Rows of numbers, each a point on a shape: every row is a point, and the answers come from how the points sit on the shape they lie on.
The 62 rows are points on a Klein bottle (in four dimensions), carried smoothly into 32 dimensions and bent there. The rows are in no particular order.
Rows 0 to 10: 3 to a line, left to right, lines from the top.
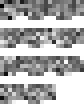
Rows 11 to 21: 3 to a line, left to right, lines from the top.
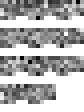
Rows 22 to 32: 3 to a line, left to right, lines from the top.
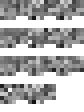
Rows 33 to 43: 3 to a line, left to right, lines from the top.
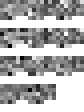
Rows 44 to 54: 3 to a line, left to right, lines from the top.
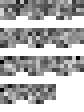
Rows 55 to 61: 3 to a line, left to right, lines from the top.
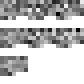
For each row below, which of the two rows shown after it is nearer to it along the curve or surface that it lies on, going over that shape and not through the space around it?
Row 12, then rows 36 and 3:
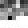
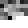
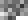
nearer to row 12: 3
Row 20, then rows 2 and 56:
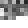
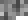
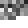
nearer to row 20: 56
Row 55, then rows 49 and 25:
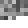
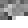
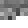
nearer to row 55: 25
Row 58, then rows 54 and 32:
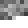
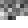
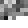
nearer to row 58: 32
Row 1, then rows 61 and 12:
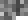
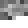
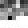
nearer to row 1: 12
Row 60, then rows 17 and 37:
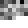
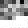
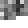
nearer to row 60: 17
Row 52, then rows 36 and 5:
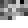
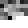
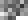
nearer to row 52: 36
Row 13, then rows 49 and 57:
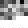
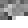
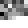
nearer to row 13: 57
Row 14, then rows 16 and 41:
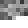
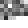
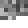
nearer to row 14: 16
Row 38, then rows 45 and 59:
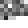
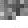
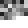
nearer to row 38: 59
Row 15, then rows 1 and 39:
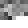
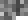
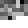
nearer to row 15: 39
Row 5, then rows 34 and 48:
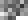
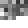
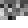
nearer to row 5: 48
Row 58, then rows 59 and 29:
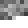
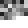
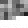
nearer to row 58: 29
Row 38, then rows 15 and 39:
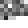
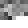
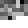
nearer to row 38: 15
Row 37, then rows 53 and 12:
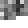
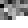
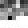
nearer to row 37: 12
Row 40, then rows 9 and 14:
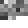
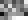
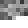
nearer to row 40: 14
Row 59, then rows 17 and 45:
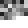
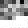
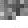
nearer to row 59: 17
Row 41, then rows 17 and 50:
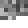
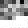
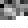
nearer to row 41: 50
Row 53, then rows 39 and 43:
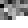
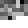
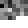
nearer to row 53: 39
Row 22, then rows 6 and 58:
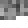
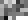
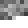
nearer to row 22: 6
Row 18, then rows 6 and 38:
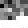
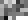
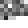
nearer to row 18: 6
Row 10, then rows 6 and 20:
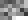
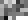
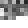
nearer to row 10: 6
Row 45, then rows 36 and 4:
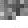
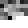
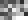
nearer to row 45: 36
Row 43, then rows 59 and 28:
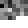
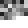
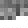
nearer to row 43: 28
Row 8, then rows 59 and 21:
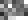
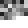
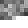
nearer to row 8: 59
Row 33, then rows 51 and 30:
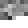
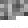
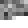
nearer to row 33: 30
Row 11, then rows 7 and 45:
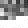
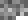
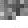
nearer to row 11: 7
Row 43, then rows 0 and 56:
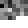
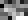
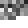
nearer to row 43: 56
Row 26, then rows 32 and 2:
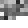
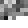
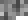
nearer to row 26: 32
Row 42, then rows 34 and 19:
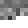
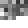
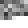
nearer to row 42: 34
